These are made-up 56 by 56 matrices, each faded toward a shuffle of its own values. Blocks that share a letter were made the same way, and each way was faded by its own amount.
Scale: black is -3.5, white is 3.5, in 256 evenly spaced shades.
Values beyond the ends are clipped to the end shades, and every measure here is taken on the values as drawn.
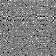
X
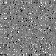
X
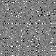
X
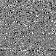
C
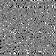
X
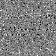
C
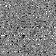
C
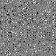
X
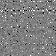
X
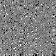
X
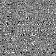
C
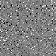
X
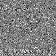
C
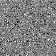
C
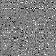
X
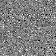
C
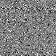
C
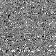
C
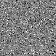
C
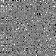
X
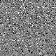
C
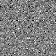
C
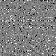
X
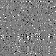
X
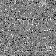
C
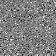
C
